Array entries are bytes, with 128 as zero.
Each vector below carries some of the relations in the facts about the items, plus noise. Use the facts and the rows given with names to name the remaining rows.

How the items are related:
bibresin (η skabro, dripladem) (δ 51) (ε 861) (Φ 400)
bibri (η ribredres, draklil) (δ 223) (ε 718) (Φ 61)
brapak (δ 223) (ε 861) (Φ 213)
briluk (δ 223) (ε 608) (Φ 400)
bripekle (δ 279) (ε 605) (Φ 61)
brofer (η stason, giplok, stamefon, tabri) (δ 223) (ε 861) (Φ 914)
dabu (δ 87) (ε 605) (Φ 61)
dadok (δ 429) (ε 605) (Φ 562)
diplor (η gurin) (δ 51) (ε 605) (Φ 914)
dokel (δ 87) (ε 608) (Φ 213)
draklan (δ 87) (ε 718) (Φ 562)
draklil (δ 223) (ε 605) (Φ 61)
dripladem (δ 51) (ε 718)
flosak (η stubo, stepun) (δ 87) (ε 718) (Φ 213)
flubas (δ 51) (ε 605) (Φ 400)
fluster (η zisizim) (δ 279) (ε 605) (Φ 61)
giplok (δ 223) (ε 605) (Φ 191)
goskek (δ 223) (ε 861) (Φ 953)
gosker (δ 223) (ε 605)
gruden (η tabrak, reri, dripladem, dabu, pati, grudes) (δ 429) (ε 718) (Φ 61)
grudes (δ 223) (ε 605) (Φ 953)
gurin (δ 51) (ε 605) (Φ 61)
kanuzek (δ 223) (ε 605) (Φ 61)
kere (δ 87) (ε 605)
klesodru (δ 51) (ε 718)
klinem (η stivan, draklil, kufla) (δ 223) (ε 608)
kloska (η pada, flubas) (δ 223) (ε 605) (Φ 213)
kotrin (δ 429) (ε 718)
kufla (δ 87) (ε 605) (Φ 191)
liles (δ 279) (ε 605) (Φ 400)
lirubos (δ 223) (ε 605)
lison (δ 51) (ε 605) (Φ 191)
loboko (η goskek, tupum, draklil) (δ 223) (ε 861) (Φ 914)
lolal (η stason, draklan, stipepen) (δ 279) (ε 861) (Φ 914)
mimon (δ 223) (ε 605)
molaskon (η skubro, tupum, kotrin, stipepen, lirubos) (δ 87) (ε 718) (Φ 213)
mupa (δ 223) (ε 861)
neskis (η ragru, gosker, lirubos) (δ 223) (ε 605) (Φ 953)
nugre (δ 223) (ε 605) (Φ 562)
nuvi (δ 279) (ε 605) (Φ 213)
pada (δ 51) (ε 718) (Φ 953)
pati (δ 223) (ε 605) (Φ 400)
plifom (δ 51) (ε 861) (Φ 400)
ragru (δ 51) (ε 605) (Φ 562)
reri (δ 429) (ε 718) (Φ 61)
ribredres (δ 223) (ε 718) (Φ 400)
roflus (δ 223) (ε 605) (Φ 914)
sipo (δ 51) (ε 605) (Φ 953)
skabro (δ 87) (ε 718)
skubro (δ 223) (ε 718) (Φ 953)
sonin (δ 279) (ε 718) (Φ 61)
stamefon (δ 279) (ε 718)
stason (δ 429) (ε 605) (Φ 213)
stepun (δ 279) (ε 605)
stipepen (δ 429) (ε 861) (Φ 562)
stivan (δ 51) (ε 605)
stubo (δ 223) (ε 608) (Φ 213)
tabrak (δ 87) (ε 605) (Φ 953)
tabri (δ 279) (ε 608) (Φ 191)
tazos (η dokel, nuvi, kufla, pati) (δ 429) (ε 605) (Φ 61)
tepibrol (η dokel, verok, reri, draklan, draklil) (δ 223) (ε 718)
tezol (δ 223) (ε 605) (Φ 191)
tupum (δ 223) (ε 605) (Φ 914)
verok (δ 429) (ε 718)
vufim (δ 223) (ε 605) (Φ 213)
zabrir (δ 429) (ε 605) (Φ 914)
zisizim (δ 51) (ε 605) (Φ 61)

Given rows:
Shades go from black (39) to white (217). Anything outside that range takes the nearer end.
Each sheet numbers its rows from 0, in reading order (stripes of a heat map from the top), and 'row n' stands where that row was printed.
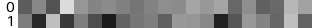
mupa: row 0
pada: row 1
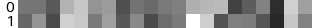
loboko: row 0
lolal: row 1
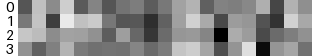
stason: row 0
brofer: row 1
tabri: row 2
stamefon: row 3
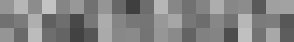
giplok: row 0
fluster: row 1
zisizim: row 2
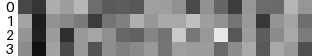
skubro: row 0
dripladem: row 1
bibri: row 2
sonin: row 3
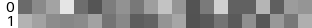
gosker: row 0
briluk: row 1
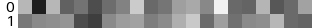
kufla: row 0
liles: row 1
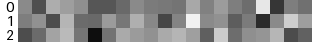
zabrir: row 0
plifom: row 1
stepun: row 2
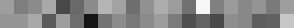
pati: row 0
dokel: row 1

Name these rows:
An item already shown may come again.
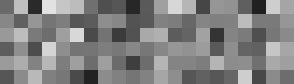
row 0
brofer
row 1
nugre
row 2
klinem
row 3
mupa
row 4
giplok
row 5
sipo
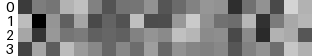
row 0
goskek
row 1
draklan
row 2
klesodru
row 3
brapak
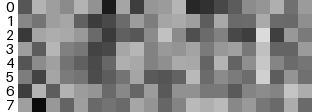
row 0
stubo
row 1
kere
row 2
neskis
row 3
dabu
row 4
nuvi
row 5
dadok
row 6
brapak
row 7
reri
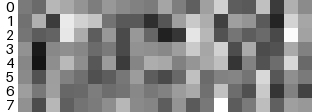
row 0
tupum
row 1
brofer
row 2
stipepen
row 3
verok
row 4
kotrin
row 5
dadok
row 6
tazos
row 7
draklil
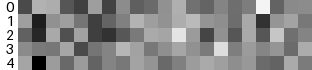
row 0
kloska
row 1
dripladem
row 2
flosak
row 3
pati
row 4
reri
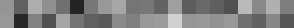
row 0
ragru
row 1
gruden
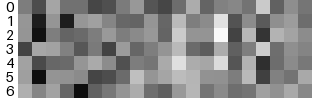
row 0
dadok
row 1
bibri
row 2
ribredres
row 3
vufim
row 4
tepibrol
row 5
skabro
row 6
flubas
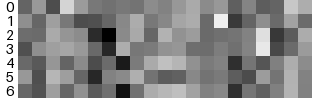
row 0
mupa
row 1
stivan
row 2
tabrak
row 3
grudes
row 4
molaskon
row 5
ragru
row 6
molaskon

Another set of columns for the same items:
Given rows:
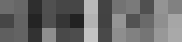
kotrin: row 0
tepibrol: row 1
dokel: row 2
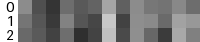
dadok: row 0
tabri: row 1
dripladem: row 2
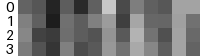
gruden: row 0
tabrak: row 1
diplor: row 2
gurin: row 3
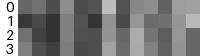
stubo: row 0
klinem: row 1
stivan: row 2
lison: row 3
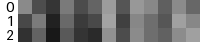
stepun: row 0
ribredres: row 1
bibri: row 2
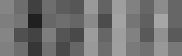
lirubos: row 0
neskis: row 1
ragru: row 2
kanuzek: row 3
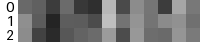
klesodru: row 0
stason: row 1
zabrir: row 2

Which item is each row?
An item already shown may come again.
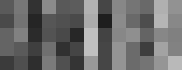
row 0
briluk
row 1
goskek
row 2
molaskon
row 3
dripladem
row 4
klinem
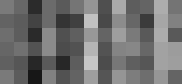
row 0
grudes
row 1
dripladem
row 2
flubas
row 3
stubo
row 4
gruden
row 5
liles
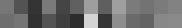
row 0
kufla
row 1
draklan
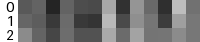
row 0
pada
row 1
klesodru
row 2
giplok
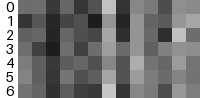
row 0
skabro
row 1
loboko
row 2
pada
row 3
tazos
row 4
tupum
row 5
kere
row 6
stamefon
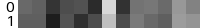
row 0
stipepen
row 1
reri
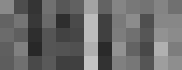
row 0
dadok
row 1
flosak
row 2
verok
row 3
skubro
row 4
mupa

